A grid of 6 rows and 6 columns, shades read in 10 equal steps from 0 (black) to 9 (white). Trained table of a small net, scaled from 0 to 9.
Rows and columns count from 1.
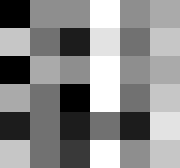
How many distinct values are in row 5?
3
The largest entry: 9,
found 4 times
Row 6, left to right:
7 4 2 9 5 7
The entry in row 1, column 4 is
9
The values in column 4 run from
4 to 9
